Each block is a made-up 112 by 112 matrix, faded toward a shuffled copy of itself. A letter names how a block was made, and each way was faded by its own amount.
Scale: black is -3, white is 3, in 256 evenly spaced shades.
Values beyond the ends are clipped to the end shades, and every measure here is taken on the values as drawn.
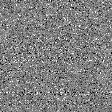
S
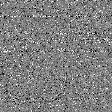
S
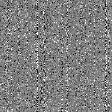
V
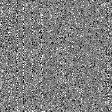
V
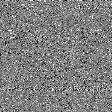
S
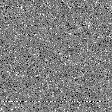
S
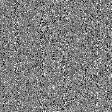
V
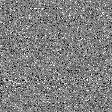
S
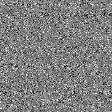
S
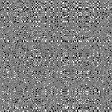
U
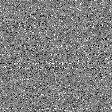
S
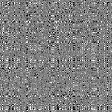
U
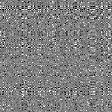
U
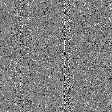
V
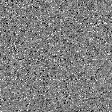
S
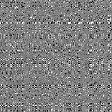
U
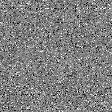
S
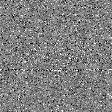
S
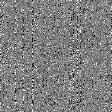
V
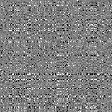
U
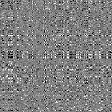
U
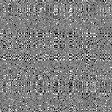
U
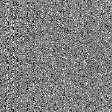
V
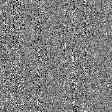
V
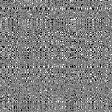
U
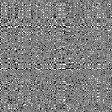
U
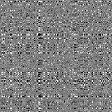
U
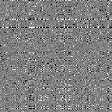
U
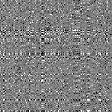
U
